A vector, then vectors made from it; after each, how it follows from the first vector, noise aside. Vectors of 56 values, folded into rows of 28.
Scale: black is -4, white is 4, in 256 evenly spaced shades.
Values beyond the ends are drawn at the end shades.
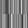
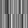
copied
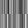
wrapped around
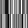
scaled up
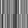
wrapped around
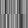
reversed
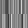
copied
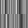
reversed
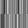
wrapped around
